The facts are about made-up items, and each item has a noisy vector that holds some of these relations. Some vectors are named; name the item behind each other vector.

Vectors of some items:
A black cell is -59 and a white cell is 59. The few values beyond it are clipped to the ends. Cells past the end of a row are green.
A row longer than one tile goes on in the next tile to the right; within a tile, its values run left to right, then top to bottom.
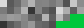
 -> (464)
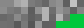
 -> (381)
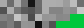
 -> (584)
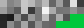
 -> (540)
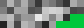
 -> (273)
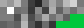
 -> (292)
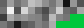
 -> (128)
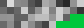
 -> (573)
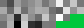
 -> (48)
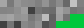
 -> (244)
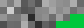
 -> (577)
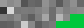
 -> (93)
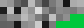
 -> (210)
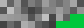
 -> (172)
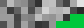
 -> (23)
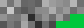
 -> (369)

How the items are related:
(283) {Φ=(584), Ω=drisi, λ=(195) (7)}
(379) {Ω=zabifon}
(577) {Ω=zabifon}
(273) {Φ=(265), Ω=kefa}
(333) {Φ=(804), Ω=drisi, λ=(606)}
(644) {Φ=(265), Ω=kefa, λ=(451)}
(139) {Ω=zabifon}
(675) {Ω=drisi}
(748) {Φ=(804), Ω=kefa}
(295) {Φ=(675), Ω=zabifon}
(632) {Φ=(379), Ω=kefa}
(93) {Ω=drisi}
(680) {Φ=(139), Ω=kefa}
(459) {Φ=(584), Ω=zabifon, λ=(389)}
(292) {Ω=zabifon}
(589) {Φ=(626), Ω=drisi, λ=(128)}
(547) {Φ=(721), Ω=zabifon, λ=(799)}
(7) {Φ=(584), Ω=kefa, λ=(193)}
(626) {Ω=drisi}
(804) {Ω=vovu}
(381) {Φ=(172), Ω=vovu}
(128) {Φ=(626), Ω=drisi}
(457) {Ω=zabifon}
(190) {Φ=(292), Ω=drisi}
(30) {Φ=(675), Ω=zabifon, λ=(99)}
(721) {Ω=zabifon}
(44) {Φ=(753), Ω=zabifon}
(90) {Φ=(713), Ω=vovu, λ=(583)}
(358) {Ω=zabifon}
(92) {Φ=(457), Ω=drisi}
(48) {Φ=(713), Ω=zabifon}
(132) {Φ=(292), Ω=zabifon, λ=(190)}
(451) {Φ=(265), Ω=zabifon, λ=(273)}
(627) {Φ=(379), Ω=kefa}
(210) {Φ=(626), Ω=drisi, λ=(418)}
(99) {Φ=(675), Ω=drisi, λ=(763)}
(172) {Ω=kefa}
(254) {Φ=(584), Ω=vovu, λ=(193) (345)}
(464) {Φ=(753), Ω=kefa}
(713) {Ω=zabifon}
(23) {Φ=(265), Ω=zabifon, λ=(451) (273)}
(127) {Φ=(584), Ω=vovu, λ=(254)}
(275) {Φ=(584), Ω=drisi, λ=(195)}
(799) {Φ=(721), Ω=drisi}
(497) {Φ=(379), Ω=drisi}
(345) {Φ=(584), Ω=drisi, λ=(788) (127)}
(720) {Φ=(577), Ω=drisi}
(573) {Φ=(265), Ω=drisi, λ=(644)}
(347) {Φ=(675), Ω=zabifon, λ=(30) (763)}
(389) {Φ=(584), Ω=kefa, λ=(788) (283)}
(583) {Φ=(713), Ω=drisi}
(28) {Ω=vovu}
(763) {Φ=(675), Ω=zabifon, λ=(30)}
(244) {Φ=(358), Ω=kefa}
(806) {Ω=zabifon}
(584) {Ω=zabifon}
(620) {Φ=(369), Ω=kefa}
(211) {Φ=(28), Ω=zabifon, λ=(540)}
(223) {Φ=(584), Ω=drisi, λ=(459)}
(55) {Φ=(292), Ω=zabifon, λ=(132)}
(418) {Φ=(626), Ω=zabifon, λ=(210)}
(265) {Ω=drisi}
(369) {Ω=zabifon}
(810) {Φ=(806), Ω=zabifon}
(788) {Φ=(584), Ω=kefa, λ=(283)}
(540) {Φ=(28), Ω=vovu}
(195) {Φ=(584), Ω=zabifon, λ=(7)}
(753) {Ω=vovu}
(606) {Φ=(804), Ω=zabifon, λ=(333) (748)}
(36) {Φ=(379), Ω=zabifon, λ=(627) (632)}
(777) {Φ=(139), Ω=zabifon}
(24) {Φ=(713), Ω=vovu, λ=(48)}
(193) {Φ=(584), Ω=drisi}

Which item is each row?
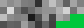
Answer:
(139)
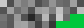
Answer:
(753)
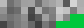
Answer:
(44)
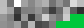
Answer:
(36)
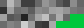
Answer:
(265)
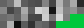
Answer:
(90)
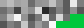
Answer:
(333)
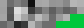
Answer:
(389)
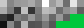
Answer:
(211)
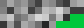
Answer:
(644)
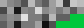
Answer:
(418)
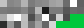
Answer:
(748)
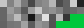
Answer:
(804)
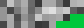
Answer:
(451)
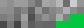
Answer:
(810)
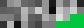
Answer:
(583)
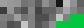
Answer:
(675)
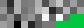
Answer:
(24)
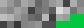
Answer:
(680)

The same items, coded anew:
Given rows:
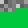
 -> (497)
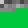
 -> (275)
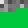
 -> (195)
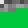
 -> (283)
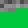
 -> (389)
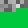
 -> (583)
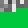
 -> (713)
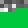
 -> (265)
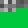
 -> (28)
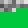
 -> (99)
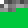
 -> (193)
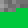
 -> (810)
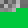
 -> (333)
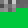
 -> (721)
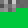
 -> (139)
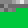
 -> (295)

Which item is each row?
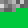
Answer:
(48)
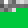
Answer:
(347)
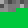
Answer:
(459)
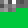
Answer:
(292)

